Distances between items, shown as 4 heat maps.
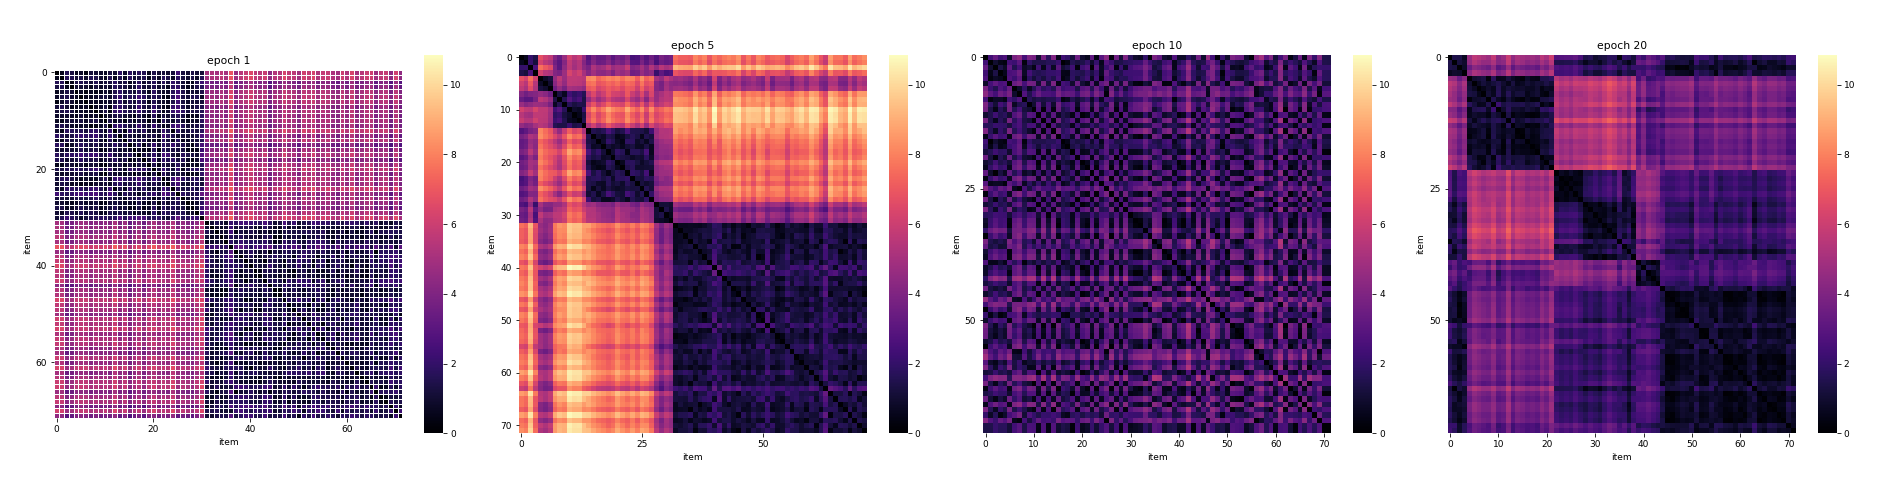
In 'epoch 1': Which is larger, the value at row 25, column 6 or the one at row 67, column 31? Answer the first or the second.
the first
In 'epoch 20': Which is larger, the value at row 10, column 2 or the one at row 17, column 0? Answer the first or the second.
the second
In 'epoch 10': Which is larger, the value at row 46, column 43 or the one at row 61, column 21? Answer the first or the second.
the first
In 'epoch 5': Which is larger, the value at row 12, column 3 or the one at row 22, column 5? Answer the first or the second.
the second
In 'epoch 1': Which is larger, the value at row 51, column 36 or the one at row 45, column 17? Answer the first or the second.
the second
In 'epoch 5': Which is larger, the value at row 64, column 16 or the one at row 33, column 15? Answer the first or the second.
the first
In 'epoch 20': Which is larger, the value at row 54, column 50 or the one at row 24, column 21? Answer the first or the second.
the second
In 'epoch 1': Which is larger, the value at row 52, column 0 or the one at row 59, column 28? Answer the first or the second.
the first
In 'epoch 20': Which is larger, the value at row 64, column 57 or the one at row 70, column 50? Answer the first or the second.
the second
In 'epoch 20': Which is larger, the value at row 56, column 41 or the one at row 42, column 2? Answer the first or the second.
the first
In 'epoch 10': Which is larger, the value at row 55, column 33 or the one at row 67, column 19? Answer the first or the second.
the first
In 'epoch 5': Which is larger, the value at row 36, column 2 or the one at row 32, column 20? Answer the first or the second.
the first
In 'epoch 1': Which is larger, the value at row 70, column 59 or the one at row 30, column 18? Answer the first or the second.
the second
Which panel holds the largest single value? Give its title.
epoch 5
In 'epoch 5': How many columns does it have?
72
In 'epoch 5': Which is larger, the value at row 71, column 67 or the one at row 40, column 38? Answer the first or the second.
the second
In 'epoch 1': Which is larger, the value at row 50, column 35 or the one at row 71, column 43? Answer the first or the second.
the second
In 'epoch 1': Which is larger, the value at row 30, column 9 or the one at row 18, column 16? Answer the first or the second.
the first
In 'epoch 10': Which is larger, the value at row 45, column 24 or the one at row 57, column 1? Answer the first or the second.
the second
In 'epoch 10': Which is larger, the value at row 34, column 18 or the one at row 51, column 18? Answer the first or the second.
the second
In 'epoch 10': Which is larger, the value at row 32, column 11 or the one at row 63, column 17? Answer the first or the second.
the second
